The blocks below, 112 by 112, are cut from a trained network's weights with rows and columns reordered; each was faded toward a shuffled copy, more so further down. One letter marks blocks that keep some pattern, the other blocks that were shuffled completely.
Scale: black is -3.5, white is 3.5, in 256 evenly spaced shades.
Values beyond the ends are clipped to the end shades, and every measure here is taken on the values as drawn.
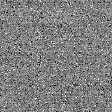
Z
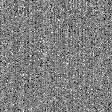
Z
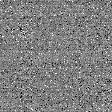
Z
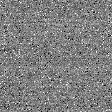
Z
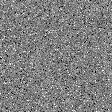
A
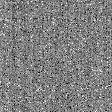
Z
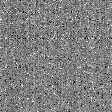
Z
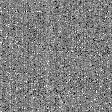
Z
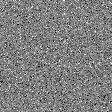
A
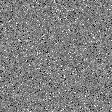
A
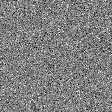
A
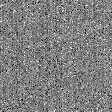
Z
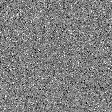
A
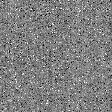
Z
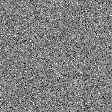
Z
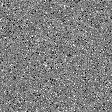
A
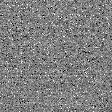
Z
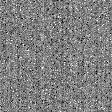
Z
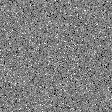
A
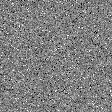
A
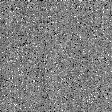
Z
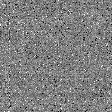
Z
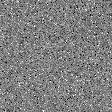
A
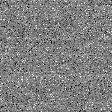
Z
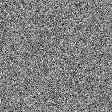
Z
